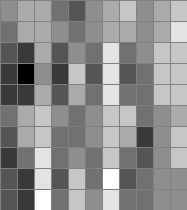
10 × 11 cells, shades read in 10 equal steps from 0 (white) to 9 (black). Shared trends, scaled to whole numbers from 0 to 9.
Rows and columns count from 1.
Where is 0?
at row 9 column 7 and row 10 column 3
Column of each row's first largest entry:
5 1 2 2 1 1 9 1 2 2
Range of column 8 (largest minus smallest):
4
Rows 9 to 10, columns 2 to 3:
7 1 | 7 0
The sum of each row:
39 38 45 51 46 39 43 46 46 43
